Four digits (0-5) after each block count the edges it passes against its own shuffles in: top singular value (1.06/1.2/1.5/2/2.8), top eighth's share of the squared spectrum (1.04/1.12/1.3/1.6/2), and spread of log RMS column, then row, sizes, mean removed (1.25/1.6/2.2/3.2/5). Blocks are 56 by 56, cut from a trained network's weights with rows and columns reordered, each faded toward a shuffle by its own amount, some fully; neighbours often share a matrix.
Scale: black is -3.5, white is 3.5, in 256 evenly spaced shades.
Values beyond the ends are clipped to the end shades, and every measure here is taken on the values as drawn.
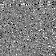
2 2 0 1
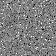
0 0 0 0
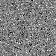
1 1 0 0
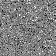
0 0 0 0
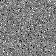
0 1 0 0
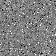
0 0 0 0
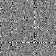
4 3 2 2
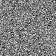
0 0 0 0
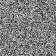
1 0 0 0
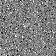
0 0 0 0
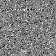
2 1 0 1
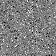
1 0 0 0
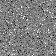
0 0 0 0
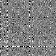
4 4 3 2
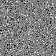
1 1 1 0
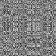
4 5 3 1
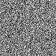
2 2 0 0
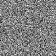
2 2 1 0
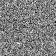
1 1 0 0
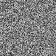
2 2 0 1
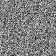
1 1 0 0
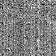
3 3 0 2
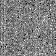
1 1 0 0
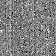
2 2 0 1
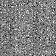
1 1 0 1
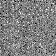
1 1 0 0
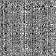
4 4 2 2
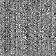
3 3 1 2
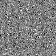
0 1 0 0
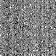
3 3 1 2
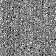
2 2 0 0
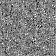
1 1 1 0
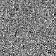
3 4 2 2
